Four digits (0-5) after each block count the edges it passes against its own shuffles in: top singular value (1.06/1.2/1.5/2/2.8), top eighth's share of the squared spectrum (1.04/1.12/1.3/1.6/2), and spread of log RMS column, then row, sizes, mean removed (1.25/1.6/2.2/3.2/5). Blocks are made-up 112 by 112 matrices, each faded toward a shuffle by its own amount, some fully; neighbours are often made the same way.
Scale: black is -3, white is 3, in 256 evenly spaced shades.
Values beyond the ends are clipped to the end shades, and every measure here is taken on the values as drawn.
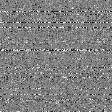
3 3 0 4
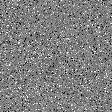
0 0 0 0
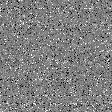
1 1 0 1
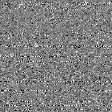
2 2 0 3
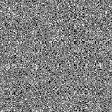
4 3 2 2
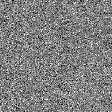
4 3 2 1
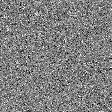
2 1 0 0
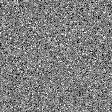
2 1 0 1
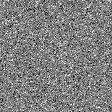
0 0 0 0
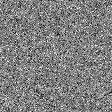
2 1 0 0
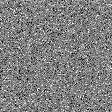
2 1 0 0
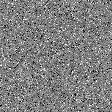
0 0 0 0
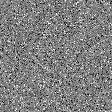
2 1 0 0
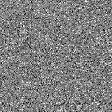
4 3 1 1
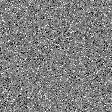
0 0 0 0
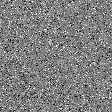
0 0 0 0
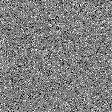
1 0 0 0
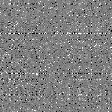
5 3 1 2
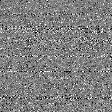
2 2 0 3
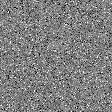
0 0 0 0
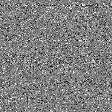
1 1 0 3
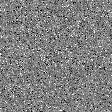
0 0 0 1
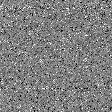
0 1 0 1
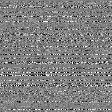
2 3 0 5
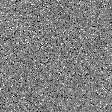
0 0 0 0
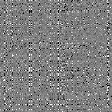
5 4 3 3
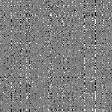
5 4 3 2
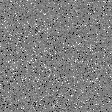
2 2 0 0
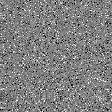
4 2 1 1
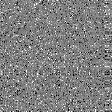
4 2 2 1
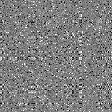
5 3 2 2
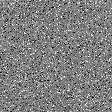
2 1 0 0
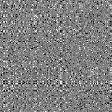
5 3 2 3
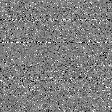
2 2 0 3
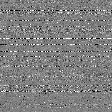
3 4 0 4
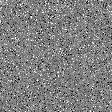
0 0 0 0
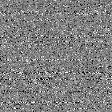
1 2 0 3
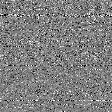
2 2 0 3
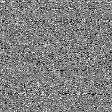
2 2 0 3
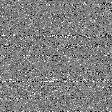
2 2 0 3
